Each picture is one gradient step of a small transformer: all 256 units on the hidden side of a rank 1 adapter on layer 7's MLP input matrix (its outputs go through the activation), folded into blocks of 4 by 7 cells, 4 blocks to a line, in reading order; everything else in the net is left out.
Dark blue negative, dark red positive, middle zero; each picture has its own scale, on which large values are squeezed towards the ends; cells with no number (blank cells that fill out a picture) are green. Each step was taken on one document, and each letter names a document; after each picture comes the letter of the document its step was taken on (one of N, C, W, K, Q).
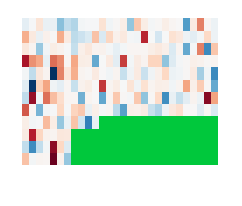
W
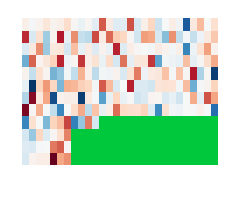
W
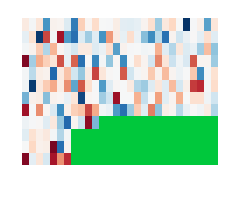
W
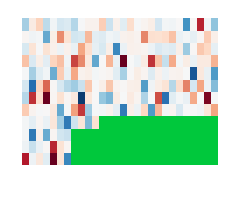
W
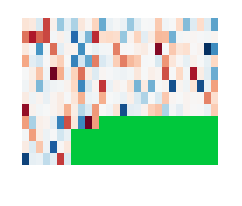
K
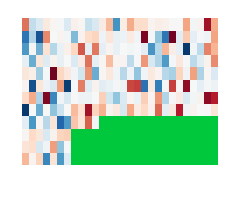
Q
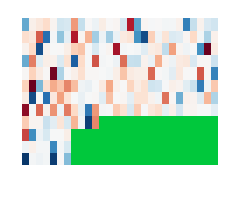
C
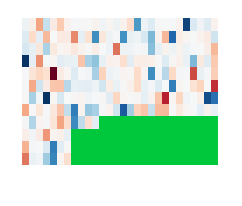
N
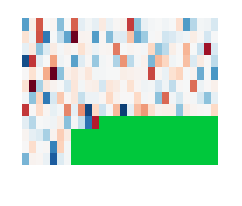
C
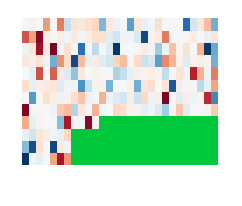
K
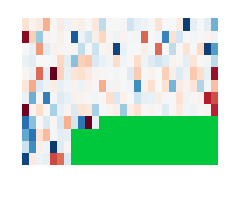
K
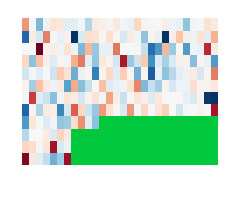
Q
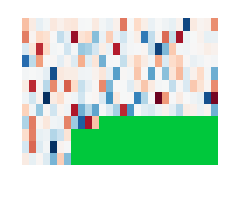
N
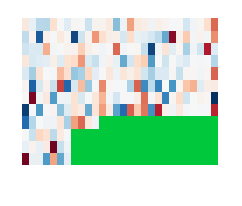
Q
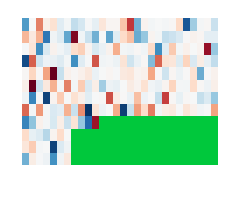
C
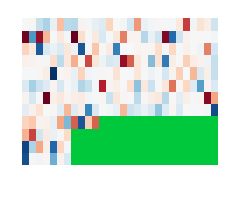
K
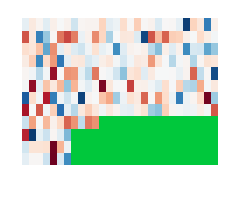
W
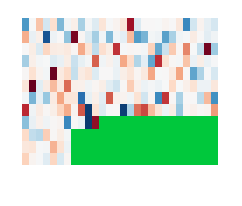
C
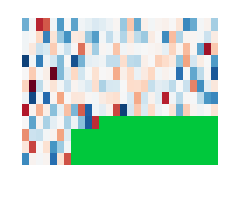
C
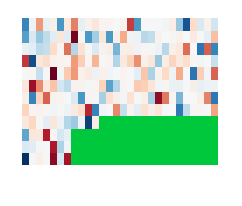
C
